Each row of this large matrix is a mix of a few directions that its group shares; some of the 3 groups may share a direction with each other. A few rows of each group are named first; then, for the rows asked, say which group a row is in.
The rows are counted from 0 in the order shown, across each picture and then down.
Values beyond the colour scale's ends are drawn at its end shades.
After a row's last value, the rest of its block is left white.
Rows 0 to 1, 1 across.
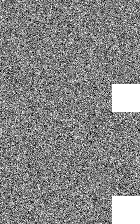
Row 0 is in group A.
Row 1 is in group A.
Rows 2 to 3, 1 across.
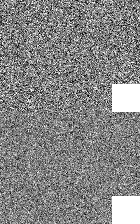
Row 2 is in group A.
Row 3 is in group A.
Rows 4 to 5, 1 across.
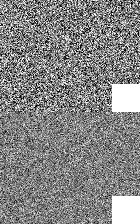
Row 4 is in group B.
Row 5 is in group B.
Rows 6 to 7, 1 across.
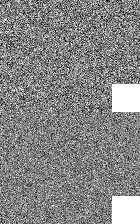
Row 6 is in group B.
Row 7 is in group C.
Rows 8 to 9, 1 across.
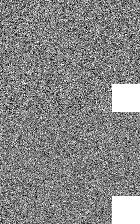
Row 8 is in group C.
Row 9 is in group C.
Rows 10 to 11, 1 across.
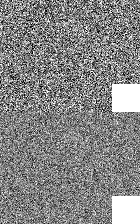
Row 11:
C
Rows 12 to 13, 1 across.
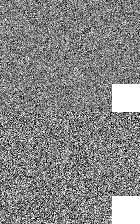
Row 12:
B
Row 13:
B
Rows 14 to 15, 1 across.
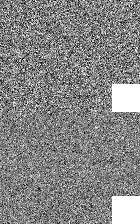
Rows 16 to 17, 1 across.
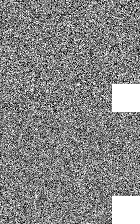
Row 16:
A
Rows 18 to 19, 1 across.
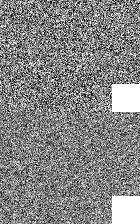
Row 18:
A
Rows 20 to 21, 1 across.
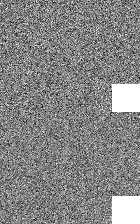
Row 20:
C
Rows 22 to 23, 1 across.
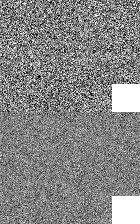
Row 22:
A
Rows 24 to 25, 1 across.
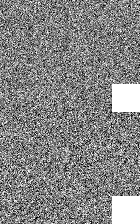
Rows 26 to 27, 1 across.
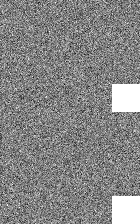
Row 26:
B
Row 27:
C
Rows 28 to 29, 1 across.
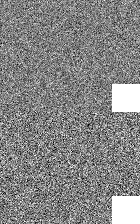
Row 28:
C
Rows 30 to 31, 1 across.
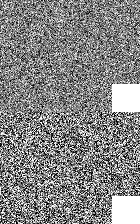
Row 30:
A
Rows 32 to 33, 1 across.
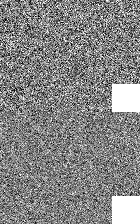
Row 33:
A
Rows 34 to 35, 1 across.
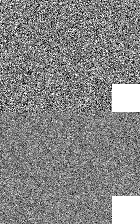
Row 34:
C
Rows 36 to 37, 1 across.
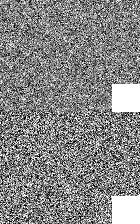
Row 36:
B
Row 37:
C
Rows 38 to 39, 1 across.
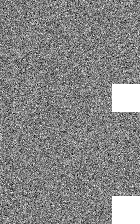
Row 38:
B
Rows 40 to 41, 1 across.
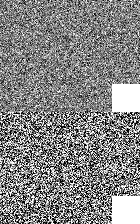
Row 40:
B
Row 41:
A
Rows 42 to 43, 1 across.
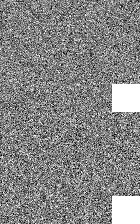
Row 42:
A
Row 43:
C
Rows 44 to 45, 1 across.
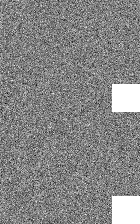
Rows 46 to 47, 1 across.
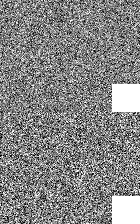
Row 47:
C
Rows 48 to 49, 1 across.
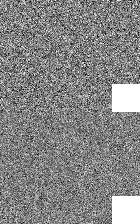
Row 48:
B
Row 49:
C
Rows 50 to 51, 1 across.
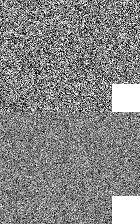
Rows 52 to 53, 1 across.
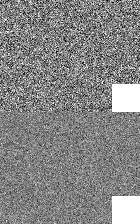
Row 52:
B
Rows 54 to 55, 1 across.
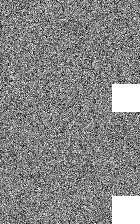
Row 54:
C
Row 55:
A
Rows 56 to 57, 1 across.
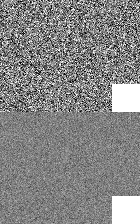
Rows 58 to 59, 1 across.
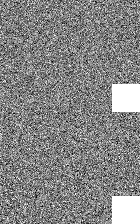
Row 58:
A
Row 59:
C
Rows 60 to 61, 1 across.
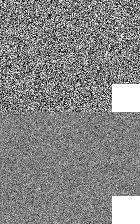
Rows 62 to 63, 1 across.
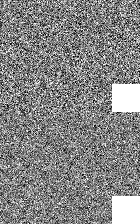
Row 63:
B
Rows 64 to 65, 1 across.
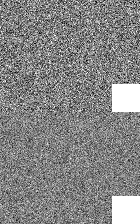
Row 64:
A
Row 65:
B
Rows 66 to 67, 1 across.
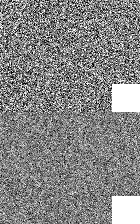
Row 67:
A
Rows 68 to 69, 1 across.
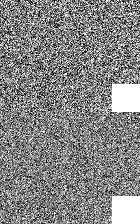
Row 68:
B
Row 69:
B
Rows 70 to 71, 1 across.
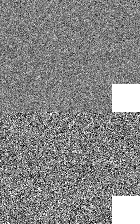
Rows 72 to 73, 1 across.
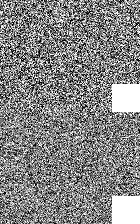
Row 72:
A
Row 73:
A
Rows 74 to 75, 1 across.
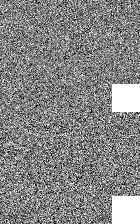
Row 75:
A
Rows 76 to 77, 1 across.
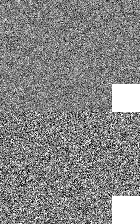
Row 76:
B
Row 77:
B
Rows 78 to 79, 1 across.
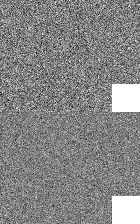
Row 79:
C
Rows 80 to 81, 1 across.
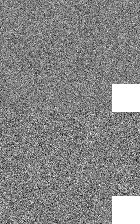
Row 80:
A
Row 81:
A
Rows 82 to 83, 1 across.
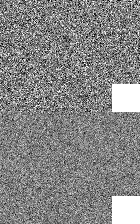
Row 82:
B
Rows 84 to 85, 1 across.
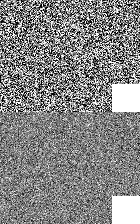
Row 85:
A
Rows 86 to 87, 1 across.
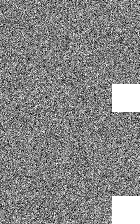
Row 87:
B
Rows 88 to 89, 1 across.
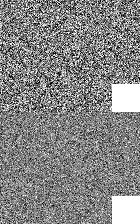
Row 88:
C
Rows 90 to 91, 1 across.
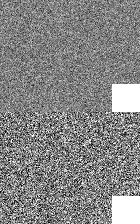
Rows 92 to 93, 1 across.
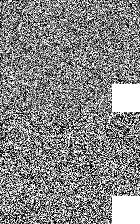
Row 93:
A
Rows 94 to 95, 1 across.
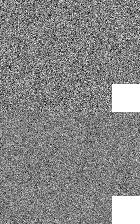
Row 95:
A
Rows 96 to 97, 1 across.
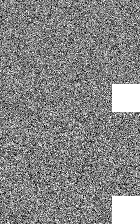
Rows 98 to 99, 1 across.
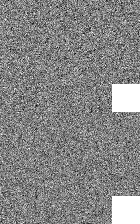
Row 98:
B
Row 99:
C
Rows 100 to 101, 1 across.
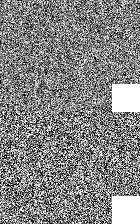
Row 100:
C
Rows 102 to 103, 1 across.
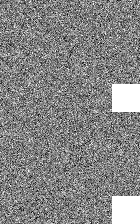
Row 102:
B
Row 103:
B
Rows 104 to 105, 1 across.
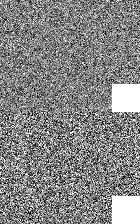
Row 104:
B
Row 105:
A
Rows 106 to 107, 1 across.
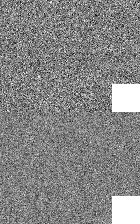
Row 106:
A
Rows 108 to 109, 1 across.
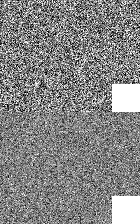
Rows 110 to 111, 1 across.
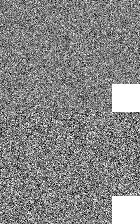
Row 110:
B
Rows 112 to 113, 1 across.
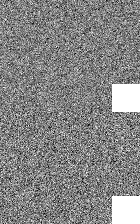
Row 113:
A
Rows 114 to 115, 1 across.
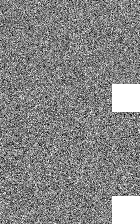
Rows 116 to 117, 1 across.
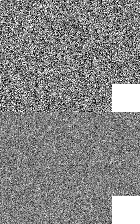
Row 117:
A
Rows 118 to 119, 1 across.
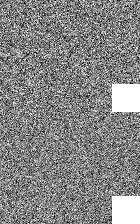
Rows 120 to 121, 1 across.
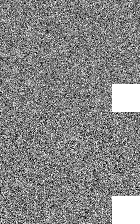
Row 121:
C
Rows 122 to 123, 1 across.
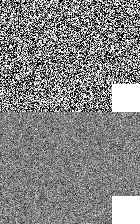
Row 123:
C
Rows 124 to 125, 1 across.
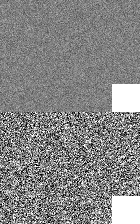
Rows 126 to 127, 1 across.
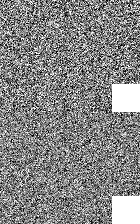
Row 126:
B
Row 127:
B
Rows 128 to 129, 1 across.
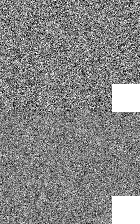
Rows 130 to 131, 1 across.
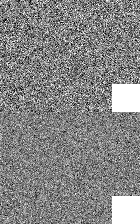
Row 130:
B
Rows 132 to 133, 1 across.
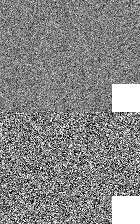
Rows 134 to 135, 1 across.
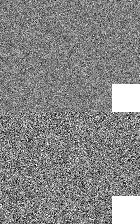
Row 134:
B
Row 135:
B
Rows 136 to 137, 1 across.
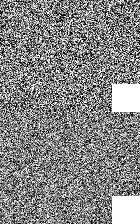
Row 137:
B
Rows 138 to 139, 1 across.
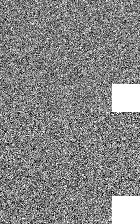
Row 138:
B
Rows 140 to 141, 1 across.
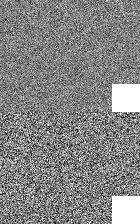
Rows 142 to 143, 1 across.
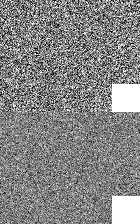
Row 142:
B
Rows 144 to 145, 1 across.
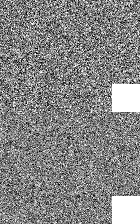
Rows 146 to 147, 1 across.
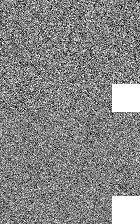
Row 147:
A
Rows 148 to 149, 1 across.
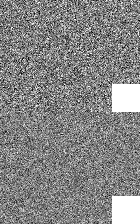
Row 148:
B
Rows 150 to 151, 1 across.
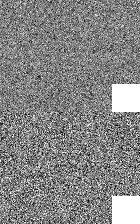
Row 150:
A
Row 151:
A
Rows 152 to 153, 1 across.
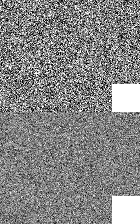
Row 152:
A
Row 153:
A
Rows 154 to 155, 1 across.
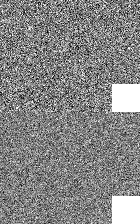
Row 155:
B
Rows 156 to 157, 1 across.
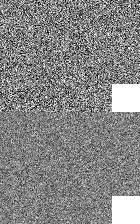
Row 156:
B
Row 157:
B
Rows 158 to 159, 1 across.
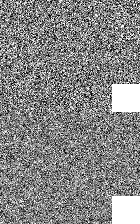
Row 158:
A
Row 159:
B
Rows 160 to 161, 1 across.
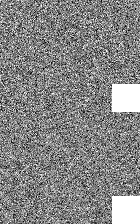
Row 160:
C
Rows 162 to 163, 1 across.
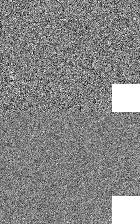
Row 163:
B
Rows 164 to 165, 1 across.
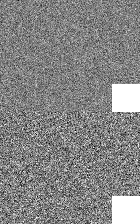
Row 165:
B
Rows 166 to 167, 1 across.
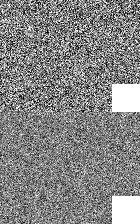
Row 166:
B
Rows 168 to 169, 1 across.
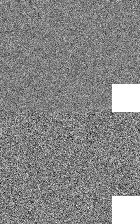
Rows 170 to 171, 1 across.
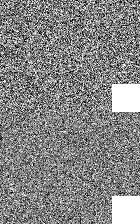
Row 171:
C
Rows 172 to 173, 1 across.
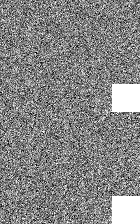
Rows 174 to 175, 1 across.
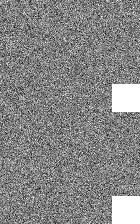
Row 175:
A
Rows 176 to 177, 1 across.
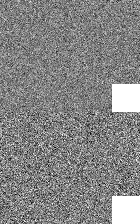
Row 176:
B
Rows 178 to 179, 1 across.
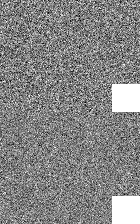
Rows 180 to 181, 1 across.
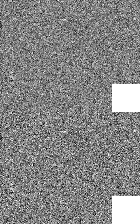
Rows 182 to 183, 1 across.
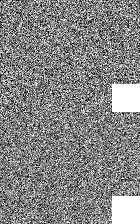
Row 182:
C
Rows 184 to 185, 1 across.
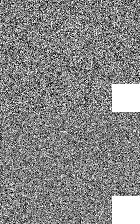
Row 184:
C
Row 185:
C
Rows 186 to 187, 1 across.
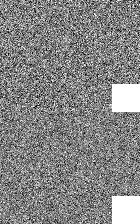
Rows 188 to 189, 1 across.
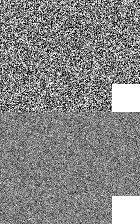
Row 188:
C
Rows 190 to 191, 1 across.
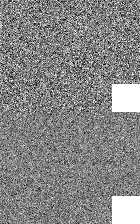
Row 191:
A
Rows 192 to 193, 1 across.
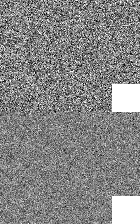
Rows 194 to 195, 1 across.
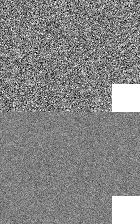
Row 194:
B
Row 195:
A
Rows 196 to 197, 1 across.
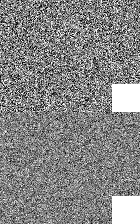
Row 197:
B
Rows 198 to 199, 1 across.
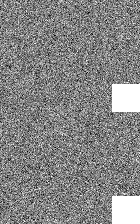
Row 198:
A
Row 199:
A
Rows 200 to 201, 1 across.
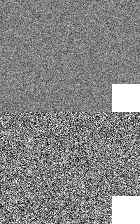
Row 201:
B
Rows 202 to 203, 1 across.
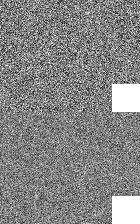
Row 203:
C
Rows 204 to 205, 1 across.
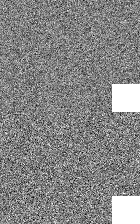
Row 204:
B
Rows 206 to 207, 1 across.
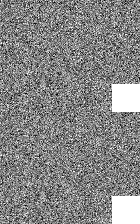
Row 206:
C
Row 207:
C
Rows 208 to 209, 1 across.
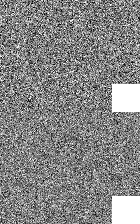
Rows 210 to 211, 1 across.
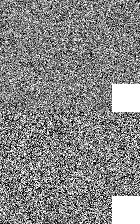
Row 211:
A
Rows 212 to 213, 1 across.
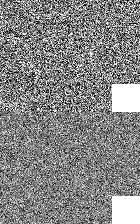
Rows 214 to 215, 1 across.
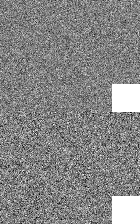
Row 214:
B
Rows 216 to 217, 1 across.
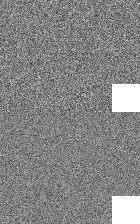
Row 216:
A
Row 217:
C
